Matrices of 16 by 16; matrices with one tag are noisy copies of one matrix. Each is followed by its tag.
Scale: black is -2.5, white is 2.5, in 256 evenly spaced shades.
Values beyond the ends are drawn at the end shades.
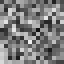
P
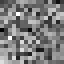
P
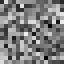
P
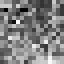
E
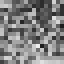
E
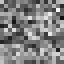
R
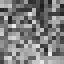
E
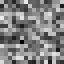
R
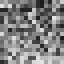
E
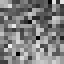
E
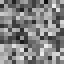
R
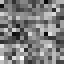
R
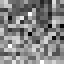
E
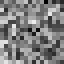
P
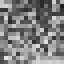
E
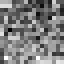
E
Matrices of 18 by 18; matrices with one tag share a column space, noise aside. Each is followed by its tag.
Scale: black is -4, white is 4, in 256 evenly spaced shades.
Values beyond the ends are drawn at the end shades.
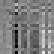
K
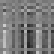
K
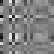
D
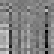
K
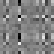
D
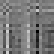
K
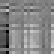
K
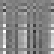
K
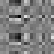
D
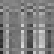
K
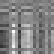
K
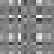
D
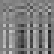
K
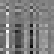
K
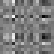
D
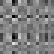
D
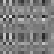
D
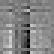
K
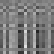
K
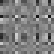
D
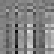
K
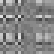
D
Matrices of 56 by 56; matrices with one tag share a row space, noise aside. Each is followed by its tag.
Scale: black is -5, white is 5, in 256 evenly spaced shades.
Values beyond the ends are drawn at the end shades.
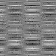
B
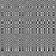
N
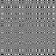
N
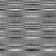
B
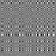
N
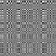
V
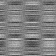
B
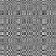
V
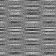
B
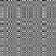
V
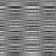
B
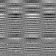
B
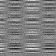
B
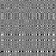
N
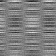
B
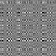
V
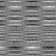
B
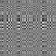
V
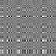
V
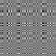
V
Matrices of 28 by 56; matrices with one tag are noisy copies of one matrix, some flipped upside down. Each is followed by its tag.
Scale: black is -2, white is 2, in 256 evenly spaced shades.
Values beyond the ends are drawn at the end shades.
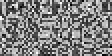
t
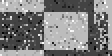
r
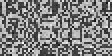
t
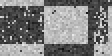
r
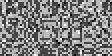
t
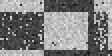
r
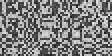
t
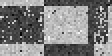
r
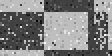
r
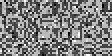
t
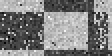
r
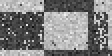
r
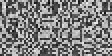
t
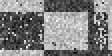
r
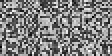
t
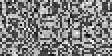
t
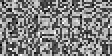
t
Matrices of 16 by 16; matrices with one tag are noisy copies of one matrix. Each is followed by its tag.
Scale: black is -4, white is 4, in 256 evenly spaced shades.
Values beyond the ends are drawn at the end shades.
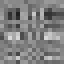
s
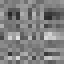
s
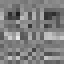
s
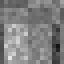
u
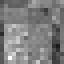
u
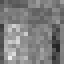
u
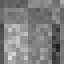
u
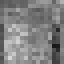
u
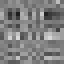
s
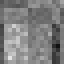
u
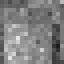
u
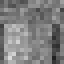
u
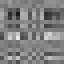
s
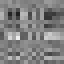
s
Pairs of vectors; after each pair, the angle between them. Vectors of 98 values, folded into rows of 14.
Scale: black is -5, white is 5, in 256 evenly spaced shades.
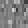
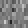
partly opposed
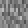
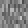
nearly parallel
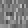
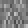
orthogonal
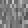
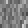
partly aligned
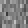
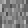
nearly parallel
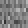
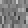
partly aligned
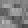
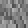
partly aligned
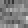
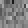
partly aligned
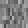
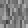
nearly parallel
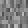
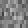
partly aligned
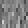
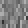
nearly opposite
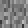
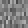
partly aligned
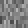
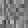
nearly opposite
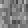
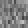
orthogonal
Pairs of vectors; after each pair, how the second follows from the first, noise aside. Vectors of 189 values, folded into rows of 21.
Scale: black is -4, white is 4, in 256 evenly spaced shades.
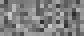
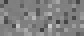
partly zeroed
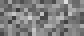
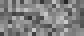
sign-scrambled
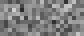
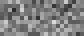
negated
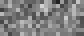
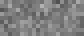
shrunk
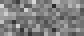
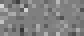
partly zeroed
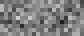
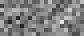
sign-scrambled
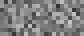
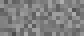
shrunk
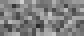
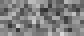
reversed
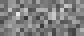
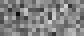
sign-scrambled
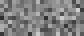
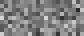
negated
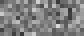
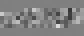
partly zeroed
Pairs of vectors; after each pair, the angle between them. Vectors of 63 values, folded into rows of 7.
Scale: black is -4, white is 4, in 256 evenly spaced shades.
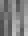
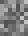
orthogonal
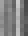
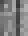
nearly opposite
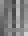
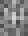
partly opposed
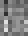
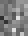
orthogonal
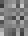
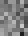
partly aligned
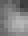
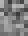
orthogonal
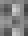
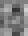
nearly opposite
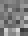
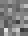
nearly parallel
